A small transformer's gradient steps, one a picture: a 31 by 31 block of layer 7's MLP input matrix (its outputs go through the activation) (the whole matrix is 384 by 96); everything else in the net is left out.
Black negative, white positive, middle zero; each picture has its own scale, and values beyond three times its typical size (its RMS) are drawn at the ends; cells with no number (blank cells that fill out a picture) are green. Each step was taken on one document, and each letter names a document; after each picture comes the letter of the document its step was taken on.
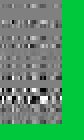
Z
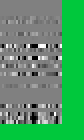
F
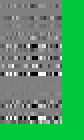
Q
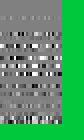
F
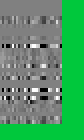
Z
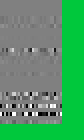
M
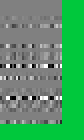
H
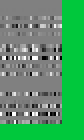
M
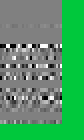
H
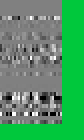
M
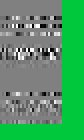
M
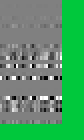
H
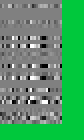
Z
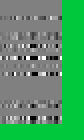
Q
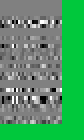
Z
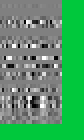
Z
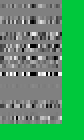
Q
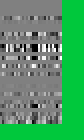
F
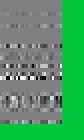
H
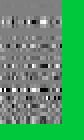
Z
